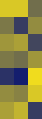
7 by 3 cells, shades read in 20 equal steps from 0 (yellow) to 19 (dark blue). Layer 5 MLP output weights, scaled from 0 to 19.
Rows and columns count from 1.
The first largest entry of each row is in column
3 2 3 2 2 2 3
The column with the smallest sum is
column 3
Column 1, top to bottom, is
2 10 7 10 17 8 6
